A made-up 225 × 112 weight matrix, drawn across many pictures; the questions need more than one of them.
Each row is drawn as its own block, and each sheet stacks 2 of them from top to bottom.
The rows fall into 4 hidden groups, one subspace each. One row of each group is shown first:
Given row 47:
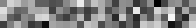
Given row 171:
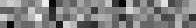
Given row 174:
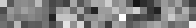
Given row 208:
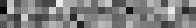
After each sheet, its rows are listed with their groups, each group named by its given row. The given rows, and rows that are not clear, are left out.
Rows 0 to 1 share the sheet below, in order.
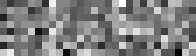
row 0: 171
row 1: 171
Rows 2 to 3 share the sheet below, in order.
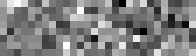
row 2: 171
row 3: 174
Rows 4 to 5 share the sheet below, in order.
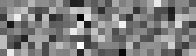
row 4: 47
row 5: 47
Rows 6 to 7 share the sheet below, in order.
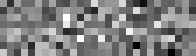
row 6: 174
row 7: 171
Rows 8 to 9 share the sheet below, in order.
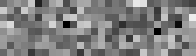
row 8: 171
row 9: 47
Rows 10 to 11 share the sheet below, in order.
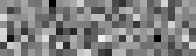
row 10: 171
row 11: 208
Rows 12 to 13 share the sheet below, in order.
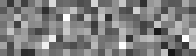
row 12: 174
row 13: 47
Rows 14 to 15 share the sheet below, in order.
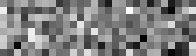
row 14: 208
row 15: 47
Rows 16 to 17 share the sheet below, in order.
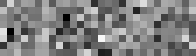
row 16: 174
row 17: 208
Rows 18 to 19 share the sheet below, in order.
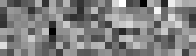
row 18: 171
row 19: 171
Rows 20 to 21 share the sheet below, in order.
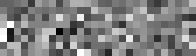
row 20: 47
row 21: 208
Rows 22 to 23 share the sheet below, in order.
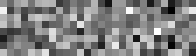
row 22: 208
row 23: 47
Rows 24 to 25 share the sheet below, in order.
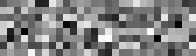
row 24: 171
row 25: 208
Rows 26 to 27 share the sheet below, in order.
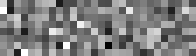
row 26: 208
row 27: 174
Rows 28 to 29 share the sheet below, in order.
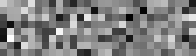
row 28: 47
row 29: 208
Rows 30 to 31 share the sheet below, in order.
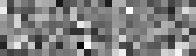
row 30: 208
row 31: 47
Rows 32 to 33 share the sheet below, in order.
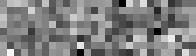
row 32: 171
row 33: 47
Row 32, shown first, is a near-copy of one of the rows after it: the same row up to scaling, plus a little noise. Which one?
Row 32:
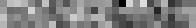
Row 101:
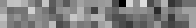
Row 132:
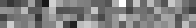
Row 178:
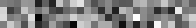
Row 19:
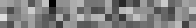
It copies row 101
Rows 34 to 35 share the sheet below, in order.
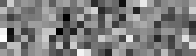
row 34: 174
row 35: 208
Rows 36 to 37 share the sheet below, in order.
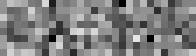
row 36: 171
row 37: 47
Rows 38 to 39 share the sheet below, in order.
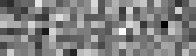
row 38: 47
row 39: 171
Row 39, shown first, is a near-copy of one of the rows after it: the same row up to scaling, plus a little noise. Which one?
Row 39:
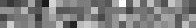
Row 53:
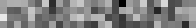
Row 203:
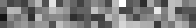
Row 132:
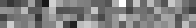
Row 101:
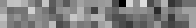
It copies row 132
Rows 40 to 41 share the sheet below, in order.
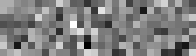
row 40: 47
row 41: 47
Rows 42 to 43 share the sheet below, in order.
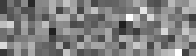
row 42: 47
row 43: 171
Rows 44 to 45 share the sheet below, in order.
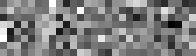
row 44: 171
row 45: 208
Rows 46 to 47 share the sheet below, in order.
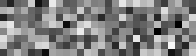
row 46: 171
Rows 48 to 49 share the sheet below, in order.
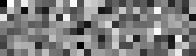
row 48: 208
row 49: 47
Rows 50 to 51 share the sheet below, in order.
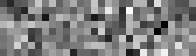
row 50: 47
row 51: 47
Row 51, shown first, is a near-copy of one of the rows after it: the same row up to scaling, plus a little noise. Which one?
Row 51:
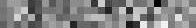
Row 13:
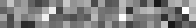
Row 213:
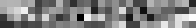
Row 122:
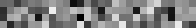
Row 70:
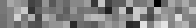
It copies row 70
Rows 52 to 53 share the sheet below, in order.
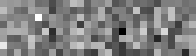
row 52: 47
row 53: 171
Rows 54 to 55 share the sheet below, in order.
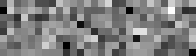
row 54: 208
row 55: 174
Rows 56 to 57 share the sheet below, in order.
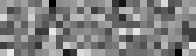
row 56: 171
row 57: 171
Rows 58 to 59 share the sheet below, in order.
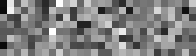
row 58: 208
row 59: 171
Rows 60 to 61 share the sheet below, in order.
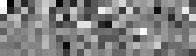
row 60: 208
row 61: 174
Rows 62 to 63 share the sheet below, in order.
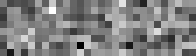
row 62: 171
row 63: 47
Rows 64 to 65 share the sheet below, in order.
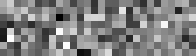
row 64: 47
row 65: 208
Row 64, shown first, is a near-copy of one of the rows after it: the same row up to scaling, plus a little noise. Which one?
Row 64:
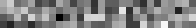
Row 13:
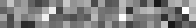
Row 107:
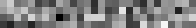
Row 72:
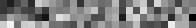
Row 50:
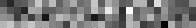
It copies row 107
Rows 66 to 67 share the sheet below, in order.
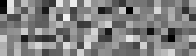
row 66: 208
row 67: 208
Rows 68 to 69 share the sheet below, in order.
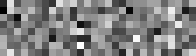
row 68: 208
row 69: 47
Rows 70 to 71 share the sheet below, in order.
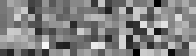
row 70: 47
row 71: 47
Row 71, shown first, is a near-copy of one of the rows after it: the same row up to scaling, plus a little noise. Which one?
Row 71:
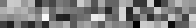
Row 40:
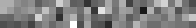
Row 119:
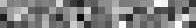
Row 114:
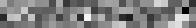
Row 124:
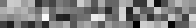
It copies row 124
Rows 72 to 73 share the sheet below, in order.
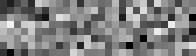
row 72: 47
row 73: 47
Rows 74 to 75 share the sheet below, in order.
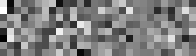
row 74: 208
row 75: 208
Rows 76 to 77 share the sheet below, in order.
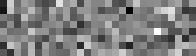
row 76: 208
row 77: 47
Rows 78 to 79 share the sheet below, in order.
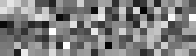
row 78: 47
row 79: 174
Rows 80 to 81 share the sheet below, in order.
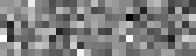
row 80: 47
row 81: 208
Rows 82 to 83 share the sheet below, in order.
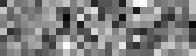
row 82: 174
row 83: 174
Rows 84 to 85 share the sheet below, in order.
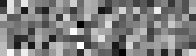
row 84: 208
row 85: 47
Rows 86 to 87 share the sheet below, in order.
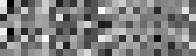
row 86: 208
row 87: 208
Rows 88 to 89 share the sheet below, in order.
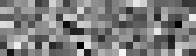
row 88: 171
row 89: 47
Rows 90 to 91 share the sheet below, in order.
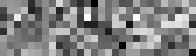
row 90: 47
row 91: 174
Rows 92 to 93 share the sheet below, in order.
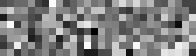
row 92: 171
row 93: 47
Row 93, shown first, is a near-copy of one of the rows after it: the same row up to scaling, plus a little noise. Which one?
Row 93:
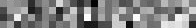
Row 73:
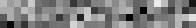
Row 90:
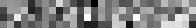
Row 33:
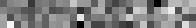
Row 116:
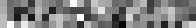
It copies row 90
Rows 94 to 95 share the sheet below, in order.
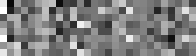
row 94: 208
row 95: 208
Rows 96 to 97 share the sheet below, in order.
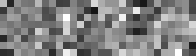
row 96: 174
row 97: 171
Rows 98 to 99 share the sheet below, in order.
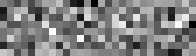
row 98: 47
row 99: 171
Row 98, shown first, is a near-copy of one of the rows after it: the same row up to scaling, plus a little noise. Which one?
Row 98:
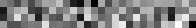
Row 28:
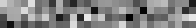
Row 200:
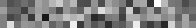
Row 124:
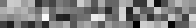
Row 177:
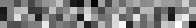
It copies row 177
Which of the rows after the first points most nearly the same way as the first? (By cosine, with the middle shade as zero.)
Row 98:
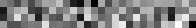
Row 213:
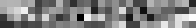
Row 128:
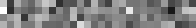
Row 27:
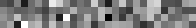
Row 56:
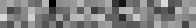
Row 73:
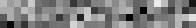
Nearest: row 213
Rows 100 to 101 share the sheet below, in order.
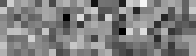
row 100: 174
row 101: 171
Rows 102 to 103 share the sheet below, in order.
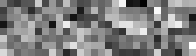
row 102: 171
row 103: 171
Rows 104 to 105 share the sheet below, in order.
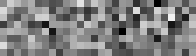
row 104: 47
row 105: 171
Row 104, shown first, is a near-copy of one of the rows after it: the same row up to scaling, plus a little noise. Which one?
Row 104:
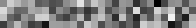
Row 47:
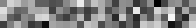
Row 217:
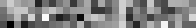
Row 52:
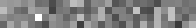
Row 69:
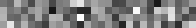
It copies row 47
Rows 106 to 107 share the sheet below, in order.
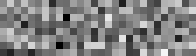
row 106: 174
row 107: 47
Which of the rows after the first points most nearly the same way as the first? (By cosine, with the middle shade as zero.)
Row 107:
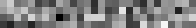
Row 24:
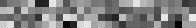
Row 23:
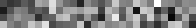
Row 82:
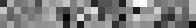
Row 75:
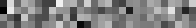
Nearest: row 75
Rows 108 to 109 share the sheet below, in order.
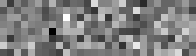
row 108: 174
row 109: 171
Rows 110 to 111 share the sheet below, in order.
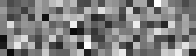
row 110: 47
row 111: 47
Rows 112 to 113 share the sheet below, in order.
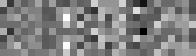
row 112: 174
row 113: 174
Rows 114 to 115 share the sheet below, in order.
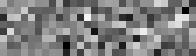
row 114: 47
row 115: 174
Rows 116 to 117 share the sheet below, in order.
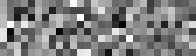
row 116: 47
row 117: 208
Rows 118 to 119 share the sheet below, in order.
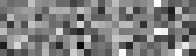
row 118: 47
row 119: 47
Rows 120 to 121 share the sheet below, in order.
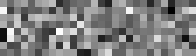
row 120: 208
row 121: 208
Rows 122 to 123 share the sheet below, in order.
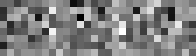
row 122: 47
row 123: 171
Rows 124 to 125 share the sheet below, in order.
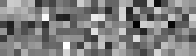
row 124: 47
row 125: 174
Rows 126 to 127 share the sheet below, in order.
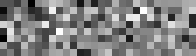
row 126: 47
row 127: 208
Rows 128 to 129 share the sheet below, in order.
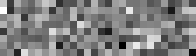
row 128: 208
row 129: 174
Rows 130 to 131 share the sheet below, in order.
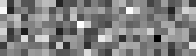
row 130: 208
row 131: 208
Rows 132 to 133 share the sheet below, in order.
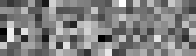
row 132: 171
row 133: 208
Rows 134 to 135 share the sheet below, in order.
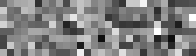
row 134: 171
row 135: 47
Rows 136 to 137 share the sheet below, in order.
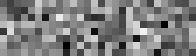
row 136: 47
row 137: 174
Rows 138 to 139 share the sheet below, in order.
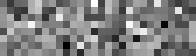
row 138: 47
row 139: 174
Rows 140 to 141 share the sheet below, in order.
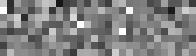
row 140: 208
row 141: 171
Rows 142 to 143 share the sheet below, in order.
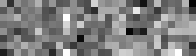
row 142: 174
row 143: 171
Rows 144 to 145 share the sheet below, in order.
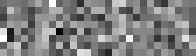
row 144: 171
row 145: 208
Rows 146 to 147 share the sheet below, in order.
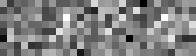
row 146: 174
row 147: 208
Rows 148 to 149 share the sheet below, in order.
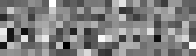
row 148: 171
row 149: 208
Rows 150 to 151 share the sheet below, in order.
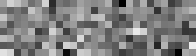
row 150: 171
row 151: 171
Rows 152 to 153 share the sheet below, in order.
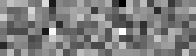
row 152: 171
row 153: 171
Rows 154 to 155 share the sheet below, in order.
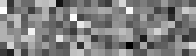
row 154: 208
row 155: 47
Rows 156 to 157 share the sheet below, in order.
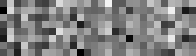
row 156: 208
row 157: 208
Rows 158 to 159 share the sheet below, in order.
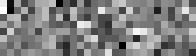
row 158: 208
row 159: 174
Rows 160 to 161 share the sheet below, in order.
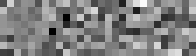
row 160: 174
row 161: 171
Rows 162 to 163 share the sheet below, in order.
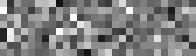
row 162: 208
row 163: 208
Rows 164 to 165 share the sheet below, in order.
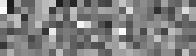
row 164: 208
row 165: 171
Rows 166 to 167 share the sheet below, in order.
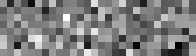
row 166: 174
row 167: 47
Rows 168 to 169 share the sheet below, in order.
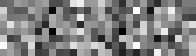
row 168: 47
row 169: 171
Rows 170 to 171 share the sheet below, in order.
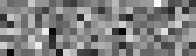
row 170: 47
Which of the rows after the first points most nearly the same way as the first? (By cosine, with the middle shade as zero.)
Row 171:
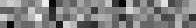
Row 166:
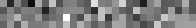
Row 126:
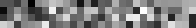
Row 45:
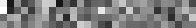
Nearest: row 45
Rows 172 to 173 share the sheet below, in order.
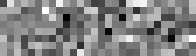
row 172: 174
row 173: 208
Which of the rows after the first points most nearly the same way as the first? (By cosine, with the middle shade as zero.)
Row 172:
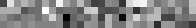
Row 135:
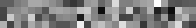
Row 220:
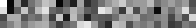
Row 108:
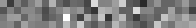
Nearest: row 135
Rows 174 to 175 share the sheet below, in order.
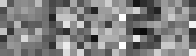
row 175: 174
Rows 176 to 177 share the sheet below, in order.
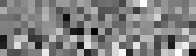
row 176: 174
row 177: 47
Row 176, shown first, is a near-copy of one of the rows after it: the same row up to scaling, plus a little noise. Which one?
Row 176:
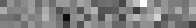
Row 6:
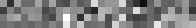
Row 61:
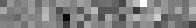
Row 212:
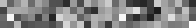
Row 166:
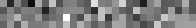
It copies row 61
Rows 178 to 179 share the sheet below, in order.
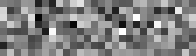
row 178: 171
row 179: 171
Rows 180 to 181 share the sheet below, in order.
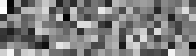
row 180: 208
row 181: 47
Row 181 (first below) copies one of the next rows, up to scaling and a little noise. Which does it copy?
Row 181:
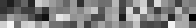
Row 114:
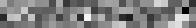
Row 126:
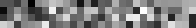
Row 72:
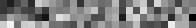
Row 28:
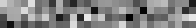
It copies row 72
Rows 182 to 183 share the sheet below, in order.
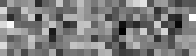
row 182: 171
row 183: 171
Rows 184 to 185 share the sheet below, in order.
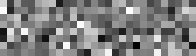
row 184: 208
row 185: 208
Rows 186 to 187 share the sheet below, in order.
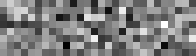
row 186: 47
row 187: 174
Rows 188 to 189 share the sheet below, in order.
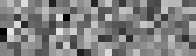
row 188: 174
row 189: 208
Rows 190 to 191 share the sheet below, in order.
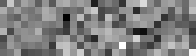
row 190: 174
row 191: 174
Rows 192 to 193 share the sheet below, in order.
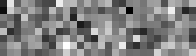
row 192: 208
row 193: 174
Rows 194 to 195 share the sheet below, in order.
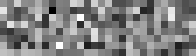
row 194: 47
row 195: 47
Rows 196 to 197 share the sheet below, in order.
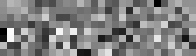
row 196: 47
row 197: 208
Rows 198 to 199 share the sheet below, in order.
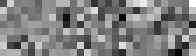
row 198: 174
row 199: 47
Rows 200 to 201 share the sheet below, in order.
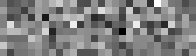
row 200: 47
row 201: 171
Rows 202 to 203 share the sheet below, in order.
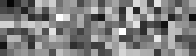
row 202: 47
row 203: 171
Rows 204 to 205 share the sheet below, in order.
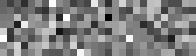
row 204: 174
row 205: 208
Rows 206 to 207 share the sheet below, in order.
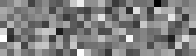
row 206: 47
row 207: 208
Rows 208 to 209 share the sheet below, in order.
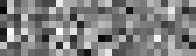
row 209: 208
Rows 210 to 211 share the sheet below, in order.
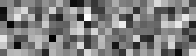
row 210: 47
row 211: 47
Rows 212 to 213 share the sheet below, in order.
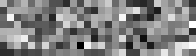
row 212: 174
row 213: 47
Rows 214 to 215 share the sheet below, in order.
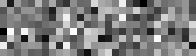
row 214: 174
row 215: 208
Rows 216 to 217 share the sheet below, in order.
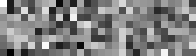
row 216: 208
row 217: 47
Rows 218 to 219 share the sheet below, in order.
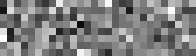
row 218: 208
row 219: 208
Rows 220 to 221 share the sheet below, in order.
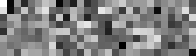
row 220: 208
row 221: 174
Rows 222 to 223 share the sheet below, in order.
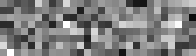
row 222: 171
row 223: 47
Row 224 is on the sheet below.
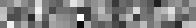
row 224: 47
